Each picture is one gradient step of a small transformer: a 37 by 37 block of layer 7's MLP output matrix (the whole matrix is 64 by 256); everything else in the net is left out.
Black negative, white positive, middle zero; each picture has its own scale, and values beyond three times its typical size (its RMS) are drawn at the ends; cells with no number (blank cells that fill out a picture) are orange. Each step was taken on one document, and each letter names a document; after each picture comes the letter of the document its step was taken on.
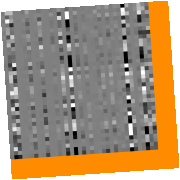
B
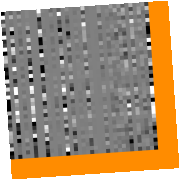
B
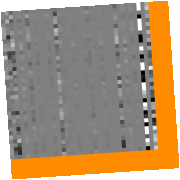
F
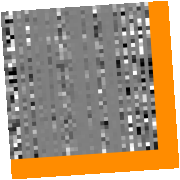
F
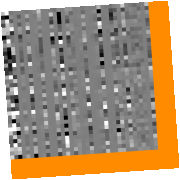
B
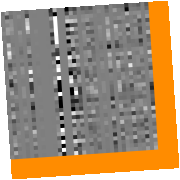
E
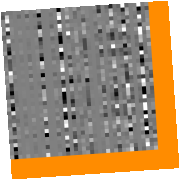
B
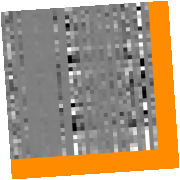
E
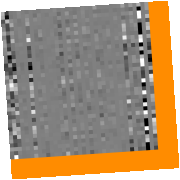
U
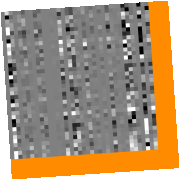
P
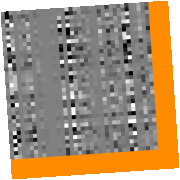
P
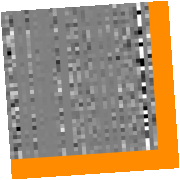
E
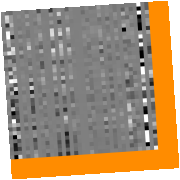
U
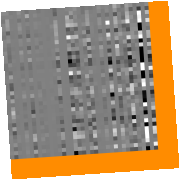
E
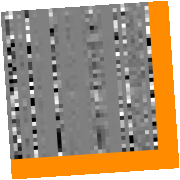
F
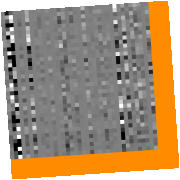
U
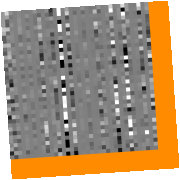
B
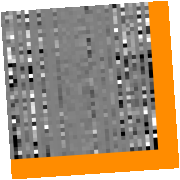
U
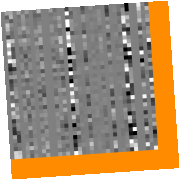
P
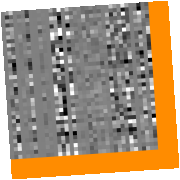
B
